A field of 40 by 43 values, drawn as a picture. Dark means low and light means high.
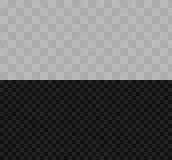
It is made of 2 by 1 panels. Panel 1,1: high, checkered, faint in contrast. Panel 2,1: very low, checkered, faint in contrast.
